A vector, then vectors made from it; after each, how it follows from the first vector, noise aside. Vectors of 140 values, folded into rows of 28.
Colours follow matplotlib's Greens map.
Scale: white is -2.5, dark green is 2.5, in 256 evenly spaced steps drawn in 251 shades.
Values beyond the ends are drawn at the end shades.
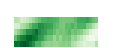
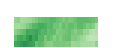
shrunk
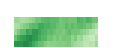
shrunk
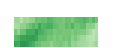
shrunk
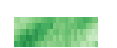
shrunk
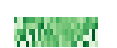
sign-scrambled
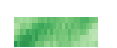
shrunk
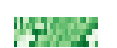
sign-scrambled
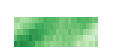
shrunk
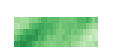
shrunk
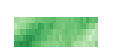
shrunk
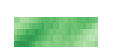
shrunk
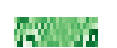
sign-scrambled
